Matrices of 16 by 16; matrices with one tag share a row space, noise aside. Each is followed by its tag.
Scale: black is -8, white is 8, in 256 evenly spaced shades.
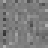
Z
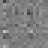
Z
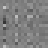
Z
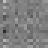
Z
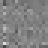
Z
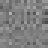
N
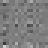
Z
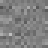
N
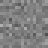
N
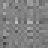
Z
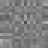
N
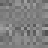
N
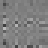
Z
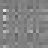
Z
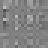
Z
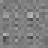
Z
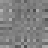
N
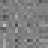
Z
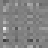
Z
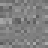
N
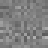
N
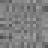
N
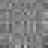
N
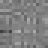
N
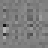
Z
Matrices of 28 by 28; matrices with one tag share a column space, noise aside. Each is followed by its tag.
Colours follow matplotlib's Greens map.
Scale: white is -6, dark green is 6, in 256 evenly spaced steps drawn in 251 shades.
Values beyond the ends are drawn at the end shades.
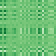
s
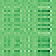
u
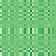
s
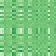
s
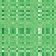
s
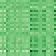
u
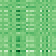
u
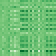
u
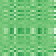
s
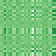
s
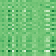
u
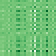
u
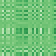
s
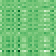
u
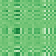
s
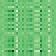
u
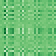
s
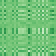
s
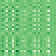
u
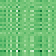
u
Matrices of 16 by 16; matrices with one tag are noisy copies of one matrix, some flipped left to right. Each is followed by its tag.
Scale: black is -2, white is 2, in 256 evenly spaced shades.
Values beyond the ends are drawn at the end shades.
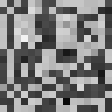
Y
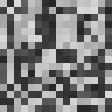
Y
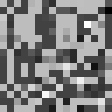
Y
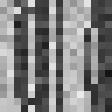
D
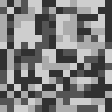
Y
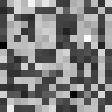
Y
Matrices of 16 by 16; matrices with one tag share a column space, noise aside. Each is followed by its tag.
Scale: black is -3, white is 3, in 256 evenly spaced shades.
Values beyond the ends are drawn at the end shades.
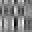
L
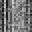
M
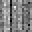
M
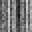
M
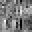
L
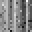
M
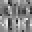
L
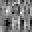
L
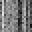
M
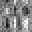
L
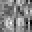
L
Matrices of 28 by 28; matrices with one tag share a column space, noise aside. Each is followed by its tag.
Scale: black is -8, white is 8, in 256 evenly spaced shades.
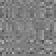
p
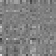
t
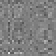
p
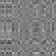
p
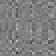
p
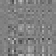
t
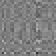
p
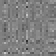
p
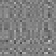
p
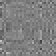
p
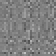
p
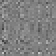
p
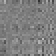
t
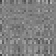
t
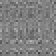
p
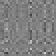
p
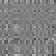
t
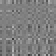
t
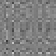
p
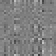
t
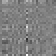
t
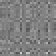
p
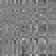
t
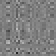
p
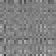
t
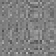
p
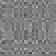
p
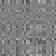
t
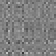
p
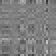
t
